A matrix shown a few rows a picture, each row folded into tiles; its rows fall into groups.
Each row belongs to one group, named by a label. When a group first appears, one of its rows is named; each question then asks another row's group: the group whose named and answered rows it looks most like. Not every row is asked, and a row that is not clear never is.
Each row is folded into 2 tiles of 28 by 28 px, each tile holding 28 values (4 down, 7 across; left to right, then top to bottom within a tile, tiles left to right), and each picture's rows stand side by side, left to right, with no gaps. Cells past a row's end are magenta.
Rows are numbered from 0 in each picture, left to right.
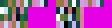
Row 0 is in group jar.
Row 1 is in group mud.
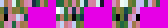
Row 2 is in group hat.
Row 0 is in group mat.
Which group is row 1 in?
jar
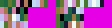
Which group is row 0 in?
jar
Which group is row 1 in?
hat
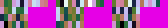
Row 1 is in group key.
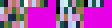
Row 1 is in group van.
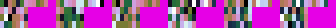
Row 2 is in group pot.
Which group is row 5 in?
mud
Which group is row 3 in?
jar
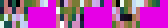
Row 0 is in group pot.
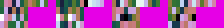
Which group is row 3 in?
pot
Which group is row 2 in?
key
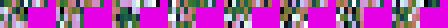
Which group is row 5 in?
pot
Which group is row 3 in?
van
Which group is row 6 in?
mud
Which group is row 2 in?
hat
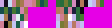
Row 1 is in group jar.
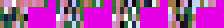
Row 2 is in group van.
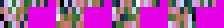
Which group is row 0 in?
van
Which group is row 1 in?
key
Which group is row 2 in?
key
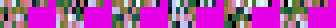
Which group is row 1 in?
jar
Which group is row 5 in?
key
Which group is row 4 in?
hat
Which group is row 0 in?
mat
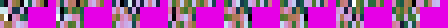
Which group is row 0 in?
jar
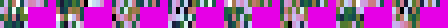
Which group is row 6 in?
hat
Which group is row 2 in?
van
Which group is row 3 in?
van
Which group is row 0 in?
mud
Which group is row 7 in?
jar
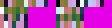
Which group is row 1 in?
jar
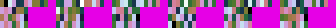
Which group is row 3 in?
van
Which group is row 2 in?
mat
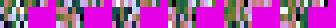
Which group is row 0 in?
van
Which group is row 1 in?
mat
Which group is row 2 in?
hat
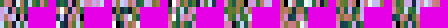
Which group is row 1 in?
pot
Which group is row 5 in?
key
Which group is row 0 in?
van
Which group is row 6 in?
mud
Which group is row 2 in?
hat
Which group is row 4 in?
mud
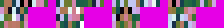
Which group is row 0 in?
jar
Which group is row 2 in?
hat
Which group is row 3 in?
pot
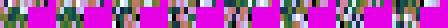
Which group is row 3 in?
hat
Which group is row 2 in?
hat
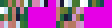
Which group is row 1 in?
key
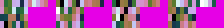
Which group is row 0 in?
mud
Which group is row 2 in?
pot
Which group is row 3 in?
hat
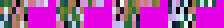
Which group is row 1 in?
mud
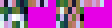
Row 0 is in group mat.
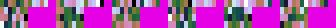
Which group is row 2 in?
jar
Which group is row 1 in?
hat
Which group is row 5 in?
key
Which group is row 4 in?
hat
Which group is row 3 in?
mud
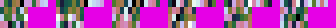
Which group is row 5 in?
mud
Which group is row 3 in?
key
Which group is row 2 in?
jar
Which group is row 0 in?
mud
